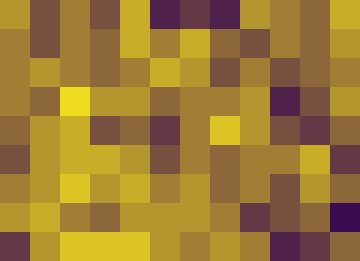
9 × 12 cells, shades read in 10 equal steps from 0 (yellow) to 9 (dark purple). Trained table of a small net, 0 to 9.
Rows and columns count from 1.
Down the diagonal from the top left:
3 6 4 3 5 6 3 4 4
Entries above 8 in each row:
0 0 0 0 0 0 0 1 0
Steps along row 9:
down down same same up up down up up down down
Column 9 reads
3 6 4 3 3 4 4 7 4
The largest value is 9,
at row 8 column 12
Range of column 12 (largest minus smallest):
7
